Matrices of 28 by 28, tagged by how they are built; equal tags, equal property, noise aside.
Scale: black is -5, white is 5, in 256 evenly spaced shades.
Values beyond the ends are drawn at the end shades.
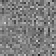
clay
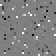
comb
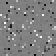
comb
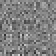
clay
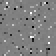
comb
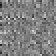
clay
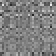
clay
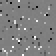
comb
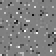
comb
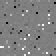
comb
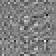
clay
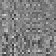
clay
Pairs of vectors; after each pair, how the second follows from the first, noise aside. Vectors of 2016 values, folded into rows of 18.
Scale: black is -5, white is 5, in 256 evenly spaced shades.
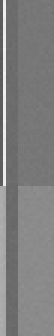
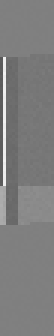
partly zeroed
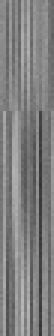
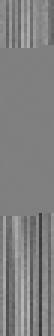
partly zeroed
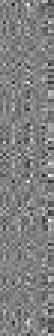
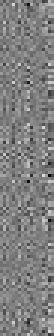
negated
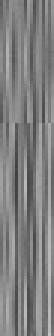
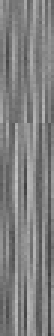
negated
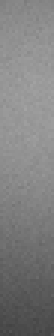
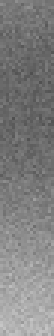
negated
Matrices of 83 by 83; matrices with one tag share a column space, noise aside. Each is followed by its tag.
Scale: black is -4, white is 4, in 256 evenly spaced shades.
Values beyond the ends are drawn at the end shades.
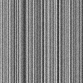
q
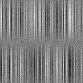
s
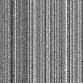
q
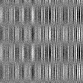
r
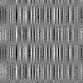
r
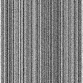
q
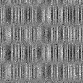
r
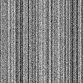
q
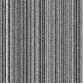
q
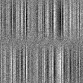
s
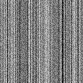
q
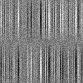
s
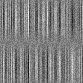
s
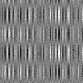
r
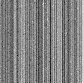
q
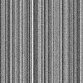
q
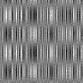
r
